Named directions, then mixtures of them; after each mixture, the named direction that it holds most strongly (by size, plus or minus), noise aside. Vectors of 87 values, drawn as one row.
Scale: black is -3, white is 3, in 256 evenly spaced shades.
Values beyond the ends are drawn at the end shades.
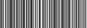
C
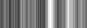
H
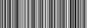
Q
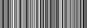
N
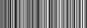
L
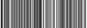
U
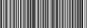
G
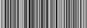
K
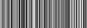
G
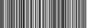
C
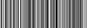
G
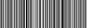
C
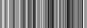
H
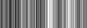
H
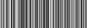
Q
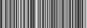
G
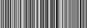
N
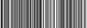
U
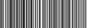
C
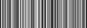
U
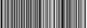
U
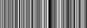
L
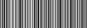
C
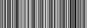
Q
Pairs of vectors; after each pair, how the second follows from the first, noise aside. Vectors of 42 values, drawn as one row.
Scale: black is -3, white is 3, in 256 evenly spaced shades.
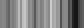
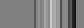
partly zeroed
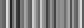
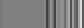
partly zeroed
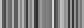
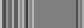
partly zeroed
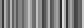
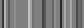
partly zeroed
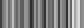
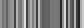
shuffled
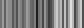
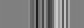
partly zeroed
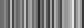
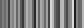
shuffled
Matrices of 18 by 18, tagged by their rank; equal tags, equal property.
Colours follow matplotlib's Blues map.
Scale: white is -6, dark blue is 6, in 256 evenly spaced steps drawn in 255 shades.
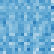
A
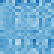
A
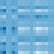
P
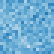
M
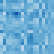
A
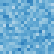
M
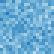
M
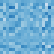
A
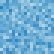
M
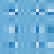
P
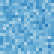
M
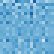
A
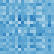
A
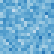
M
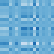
P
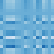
P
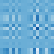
P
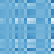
P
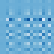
P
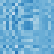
A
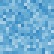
M
